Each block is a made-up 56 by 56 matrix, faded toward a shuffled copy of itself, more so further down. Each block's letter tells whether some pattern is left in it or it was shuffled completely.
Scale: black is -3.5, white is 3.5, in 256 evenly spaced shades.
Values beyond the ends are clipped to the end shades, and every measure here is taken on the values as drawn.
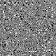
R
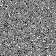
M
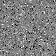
M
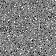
M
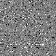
R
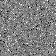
M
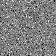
M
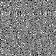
R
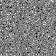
R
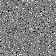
M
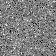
M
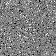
M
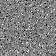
M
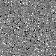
R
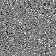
R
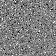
M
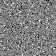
M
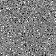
R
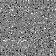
R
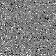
R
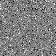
R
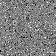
M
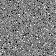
M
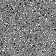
M
